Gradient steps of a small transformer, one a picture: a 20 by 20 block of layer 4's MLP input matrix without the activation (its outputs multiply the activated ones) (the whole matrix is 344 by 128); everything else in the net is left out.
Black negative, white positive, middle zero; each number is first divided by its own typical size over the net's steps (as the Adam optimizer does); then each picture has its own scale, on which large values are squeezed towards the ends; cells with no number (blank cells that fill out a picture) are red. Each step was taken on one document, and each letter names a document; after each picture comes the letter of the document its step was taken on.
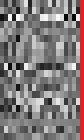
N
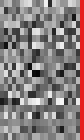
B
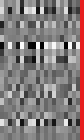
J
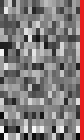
B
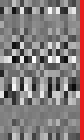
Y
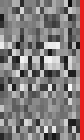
J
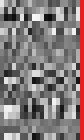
N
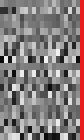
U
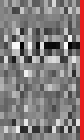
J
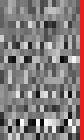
J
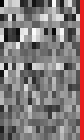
B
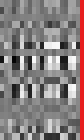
Y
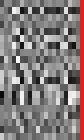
U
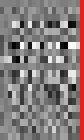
Y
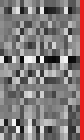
U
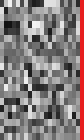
B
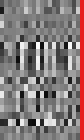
J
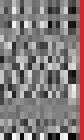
U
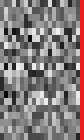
B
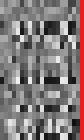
U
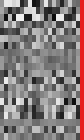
N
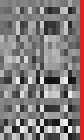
U
